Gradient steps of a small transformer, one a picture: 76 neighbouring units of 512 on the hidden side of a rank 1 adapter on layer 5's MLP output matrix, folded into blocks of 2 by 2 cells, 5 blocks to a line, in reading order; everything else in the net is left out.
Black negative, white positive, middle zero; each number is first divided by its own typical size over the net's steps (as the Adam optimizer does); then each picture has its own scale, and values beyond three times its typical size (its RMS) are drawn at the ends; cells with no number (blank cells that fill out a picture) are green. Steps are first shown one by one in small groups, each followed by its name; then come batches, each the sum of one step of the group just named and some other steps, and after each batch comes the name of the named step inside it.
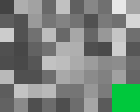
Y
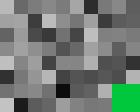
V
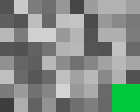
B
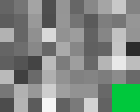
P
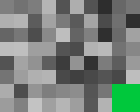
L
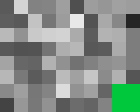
B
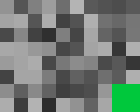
L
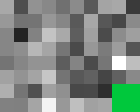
P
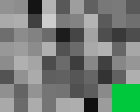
L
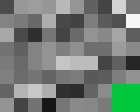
Y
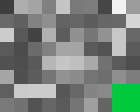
Y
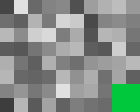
B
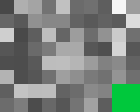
Y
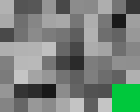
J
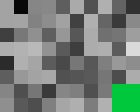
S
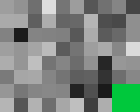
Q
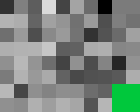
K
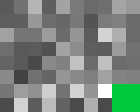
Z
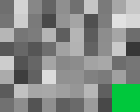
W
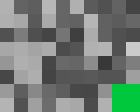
S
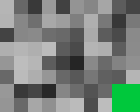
J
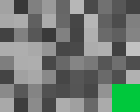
S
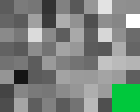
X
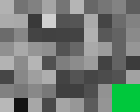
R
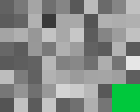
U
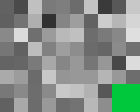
U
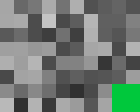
R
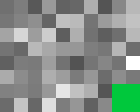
U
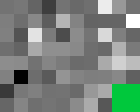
X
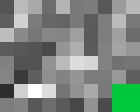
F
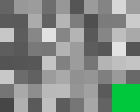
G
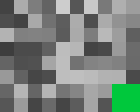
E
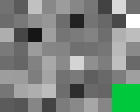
G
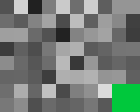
E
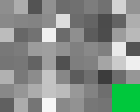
G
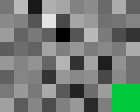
E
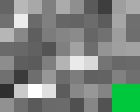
F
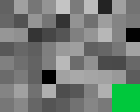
E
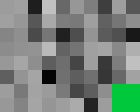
G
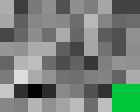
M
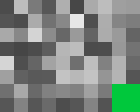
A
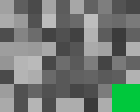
M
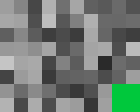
A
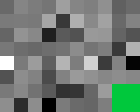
A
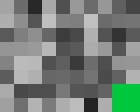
M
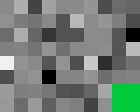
A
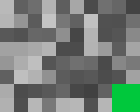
M
